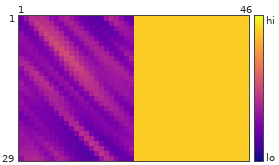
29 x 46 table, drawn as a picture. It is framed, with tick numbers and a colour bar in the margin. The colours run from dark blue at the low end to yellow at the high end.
It is made of 1 by 2 panels. Panel 1,1: low, slanting down to the right. Panel 1,2: very high, flat.
